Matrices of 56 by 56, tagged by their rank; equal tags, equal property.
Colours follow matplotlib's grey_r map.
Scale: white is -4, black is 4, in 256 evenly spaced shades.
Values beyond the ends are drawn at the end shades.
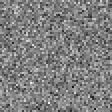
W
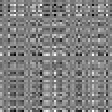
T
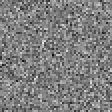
W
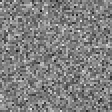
W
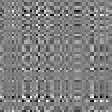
T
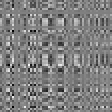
T
